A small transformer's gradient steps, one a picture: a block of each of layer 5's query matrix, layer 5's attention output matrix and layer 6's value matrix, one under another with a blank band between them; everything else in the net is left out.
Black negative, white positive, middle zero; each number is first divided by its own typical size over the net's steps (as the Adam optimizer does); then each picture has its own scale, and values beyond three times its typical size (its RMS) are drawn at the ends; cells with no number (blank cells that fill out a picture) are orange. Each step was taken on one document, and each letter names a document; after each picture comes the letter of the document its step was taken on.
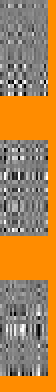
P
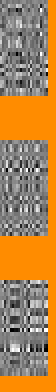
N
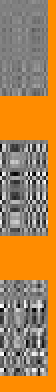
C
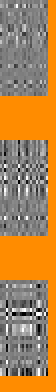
P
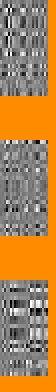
N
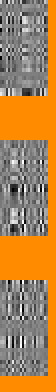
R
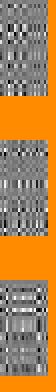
P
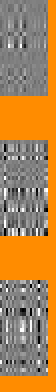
P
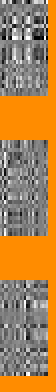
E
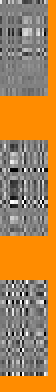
R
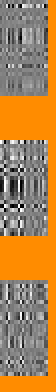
R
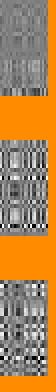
C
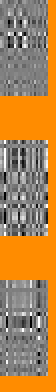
P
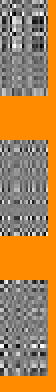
E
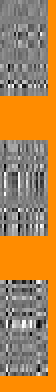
P
